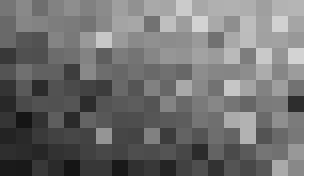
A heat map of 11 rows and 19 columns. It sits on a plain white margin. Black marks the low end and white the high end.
Stripes: none. Mirror symmetry: none. Ninth with the lowest average: bottom left. Ninth with the highest average: top right. Slope: up to the top right.
